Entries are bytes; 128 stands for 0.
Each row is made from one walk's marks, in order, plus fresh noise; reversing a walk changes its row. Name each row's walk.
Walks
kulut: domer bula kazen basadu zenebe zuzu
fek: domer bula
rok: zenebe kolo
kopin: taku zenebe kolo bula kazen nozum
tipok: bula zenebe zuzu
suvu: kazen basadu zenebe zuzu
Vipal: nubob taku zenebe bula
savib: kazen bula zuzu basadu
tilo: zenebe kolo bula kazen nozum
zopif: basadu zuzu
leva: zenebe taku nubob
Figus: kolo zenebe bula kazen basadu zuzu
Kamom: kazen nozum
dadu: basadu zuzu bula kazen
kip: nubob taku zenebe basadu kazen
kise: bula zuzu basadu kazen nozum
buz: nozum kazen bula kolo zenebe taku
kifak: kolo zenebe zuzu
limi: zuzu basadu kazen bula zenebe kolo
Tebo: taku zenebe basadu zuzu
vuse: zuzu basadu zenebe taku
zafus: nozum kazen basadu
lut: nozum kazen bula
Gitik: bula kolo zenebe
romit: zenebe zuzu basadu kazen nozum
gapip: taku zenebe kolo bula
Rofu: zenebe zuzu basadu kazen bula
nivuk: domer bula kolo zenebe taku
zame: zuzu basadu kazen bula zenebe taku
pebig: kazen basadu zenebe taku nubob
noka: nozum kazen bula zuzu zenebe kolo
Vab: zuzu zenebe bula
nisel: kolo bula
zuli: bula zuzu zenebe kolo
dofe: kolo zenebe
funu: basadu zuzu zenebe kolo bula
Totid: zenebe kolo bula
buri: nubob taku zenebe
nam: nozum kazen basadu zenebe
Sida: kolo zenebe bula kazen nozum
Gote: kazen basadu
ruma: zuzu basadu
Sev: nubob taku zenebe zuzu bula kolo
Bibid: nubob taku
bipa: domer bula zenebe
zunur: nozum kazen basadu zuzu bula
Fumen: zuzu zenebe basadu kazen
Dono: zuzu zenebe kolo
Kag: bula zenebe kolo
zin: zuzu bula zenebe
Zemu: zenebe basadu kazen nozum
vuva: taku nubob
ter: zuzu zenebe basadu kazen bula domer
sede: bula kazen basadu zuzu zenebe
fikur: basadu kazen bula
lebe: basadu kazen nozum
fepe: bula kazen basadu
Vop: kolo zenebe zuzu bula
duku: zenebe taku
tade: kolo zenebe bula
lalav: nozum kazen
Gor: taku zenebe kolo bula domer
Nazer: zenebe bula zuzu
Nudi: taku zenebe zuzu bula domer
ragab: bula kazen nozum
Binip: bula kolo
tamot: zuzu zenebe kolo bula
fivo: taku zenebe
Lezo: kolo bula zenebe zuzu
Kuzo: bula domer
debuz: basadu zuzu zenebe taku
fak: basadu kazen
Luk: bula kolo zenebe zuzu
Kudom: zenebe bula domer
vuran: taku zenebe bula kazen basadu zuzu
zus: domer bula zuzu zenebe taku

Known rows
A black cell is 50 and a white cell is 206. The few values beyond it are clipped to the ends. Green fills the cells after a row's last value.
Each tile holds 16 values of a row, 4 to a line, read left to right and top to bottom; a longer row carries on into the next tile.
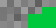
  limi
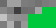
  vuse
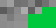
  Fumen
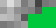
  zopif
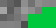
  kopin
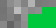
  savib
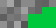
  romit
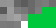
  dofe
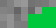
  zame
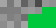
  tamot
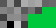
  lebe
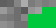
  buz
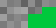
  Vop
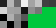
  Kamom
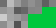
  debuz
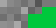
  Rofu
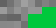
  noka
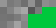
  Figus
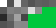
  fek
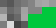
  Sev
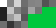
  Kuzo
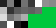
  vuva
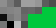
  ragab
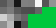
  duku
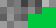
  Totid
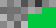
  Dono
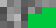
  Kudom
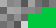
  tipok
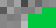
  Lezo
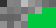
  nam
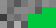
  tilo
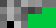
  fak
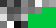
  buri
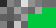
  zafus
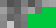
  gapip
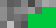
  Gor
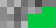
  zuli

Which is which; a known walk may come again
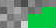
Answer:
kifak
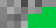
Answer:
Luk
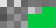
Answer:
bipa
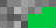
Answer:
zunur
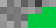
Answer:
tamot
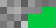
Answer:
tipok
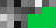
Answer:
duku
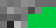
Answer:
fepe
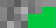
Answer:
vuran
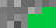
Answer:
zus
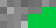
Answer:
tade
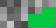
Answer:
kip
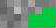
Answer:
savib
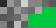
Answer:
zafus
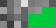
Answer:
lut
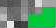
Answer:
Vipal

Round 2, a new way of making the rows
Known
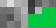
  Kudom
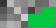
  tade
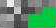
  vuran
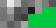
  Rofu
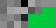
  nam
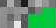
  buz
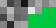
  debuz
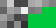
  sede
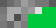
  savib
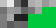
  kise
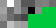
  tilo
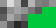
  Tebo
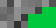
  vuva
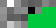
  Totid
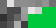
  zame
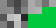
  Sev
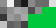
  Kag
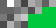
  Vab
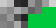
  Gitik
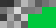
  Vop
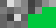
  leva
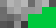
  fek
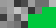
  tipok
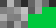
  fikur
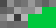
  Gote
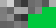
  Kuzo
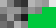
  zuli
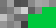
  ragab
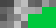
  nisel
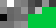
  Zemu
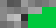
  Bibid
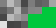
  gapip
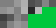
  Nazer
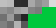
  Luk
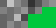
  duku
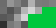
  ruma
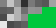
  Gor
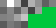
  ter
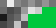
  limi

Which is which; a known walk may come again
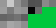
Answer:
rok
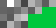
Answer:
Vab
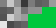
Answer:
Gor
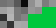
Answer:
funu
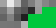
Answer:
romit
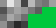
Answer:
Tebo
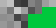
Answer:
Binip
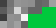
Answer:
dofe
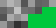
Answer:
fivo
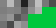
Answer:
dadu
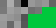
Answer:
zafus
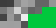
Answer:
kifak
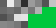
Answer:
Dono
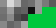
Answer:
Rofu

